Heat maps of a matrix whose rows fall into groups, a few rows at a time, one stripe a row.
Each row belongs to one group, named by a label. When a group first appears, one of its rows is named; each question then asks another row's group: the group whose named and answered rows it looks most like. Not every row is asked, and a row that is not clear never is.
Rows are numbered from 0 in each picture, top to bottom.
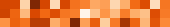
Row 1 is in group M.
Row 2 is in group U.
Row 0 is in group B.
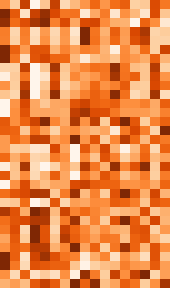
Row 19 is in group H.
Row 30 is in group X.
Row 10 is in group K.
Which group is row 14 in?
B
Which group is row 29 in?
M
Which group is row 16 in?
H
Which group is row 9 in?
K
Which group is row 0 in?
K
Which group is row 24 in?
U
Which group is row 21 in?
U
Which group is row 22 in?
K
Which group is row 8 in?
K
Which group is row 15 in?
U
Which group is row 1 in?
M
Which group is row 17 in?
H
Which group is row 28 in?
M
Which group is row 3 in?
X
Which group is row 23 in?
B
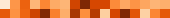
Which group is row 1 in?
U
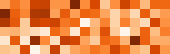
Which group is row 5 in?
K
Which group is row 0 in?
U
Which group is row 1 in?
B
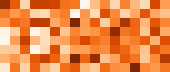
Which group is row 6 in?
U
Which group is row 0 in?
M
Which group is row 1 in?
H
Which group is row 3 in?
K
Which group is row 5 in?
K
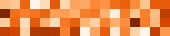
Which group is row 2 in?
B
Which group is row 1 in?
B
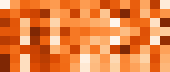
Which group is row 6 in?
M
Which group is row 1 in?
U
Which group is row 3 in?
B
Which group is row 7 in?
M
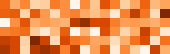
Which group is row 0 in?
H
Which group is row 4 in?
B
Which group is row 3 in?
H
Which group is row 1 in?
B
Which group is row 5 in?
M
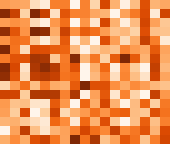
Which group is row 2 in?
H
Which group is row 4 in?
H
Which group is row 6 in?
U
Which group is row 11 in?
H
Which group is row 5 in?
M
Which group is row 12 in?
K
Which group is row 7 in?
M
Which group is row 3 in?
B
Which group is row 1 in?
B
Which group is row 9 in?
X
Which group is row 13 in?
H
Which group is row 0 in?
H
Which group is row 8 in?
M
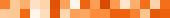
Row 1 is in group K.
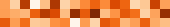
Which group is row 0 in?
K
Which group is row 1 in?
U
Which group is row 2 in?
H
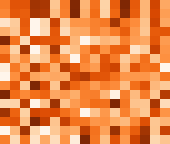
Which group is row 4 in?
M
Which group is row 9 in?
B
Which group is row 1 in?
U
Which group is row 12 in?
M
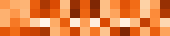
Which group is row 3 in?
U
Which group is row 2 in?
H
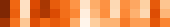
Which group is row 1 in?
M
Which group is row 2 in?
M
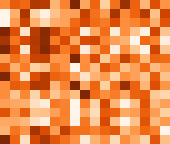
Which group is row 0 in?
U
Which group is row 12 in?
H
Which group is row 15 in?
M
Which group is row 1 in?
X
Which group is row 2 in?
X
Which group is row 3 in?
M
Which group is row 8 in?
M
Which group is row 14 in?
B
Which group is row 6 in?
U
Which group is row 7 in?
H
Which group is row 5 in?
M
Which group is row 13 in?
H
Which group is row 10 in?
X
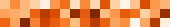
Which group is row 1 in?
U
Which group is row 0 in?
H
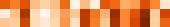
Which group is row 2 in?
X
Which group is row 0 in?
H
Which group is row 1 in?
X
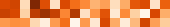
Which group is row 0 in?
B
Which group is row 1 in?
M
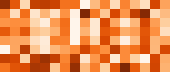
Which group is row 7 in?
U
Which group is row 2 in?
H
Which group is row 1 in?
X
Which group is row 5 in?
X
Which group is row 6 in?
M
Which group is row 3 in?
H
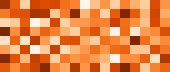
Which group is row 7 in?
U
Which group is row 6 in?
B
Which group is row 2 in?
K
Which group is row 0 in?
M
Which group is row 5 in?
K
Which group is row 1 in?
U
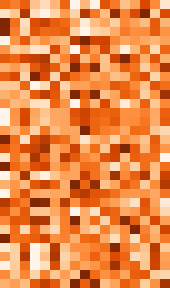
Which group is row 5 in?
H
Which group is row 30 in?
X
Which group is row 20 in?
U
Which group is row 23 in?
H
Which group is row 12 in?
X
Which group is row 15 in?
M
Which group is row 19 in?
X
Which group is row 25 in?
B
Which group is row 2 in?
M
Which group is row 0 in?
H
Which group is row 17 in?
B
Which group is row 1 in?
X
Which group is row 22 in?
B
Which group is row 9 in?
K
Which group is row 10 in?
U
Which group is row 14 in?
X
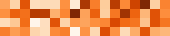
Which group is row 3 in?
H
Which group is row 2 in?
K
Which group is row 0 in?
X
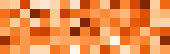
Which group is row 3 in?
U
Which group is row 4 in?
B
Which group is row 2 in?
X
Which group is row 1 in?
B
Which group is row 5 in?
H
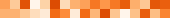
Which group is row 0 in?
K
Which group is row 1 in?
H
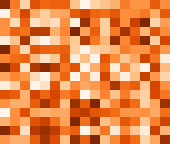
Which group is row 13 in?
U
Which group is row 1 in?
X
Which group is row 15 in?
U
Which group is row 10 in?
M
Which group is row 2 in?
X
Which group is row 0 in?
M
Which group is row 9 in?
K
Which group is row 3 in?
U
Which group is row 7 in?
M
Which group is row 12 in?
X
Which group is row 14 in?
M
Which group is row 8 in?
H
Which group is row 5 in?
M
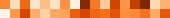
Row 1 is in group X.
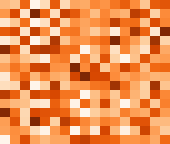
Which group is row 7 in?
U
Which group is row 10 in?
M
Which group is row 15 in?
X
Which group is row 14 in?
H
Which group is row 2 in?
K
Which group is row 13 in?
B
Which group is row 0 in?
K
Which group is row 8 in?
X
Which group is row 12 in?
M
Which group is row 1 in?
B
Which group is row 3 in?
B
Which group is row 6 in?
H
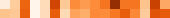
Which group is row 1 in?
K
